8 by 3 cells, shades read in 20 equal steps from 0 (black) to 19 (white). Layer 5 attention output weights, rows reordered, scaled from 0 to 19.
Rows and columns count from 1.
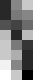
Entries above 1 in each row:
3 3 3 3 3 3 3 2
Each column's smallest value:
3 3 0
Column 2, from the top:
10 9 5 3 9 13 10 15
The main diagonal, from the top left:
3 9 8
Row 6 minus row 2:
12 4 -7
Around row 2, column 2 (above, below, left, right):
10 5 3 10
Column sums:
93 74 57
